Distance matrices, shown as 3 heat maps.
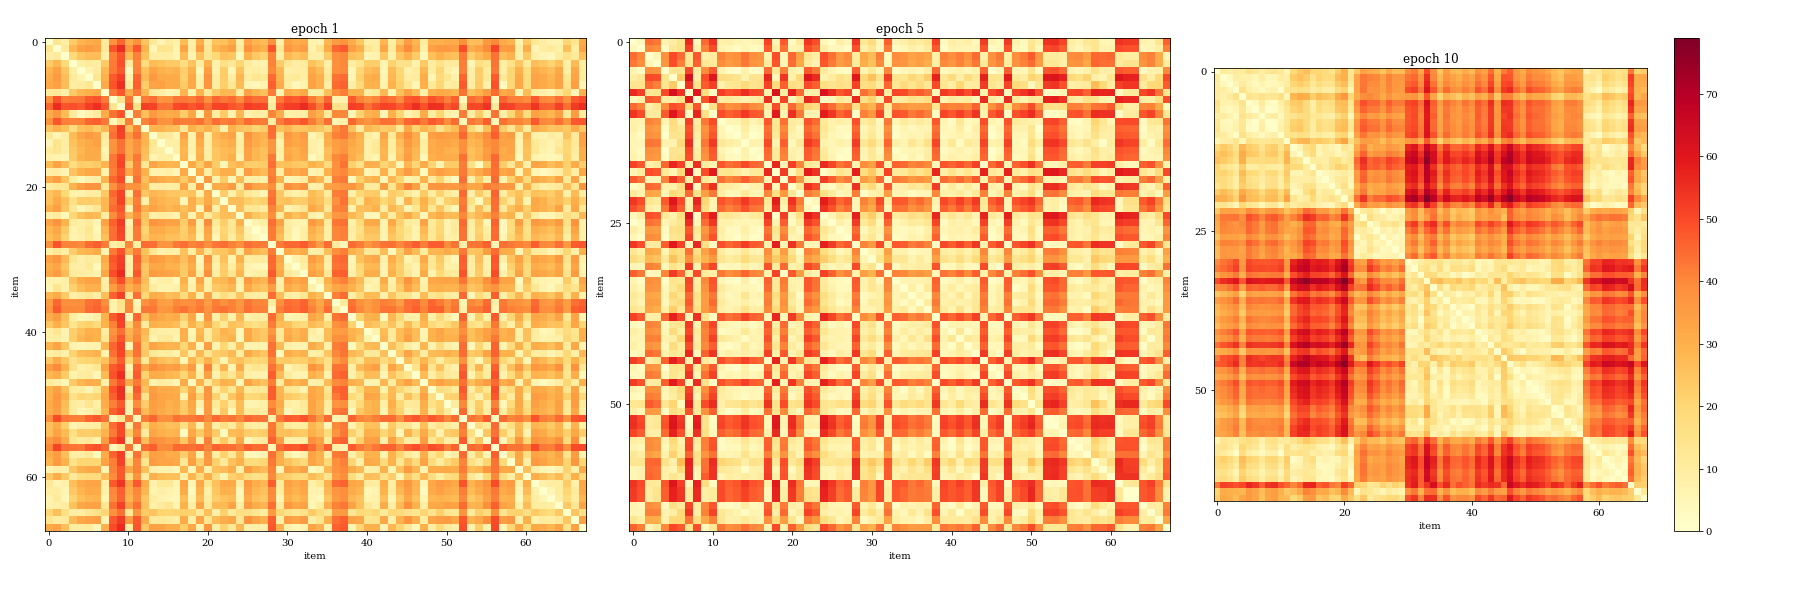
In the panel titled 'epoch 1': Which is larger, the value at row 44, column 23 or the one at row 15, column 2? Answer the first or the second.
the first
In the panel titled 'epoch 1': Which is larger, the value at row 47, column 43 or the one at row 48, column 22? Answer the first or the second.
the second
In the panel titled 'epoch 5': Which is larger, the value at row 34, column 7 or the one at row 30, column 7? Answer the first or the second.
the first
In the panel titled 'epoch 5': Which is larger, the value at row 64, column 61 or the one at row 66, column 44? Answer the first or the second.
the first
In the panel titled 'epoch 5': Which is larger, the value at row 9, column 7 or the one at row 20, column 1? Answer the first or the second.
the first
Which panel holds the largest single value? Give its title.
epoch 10
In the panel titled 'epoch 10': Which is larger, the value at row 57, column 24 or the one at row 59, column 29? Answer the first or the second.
the first
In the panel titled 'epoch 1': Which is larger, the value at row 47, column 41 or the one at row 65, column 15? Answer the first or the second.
the second
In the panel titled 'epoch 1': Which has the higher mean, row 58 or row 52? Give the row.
52
